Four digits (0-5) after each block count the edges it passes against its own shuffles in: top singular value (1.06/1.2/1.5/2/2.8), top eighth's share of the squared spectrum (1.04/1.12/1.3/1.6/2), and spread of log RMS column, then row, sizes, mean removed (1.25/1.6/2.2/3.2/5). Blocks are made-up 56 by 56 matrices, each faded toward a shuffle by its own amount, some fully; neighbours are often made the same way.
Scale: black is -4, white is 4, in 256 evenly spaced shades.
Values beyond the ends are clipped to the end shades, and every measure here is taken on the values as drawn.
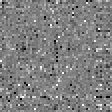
3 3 1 1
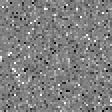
0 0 0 0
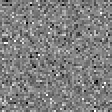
3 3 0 1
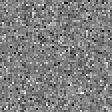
1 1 0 0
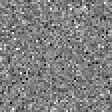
2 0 0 0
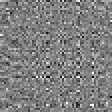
4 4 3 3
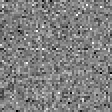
3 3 1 1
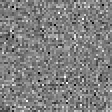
3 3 1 1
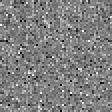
1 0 0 0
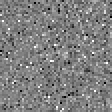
2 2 0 0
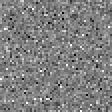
0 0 0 0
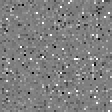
2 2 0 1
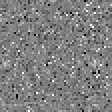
2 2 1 0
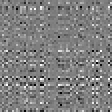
5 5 3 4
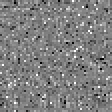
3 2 0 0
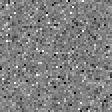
1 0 0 0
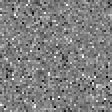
1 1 0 0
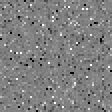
0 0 0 0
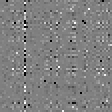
4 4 2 2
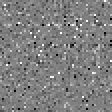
3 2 0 0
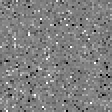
1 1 0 0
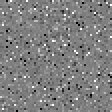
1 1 1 0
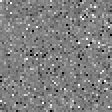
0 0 0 0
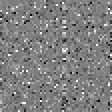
3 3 1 1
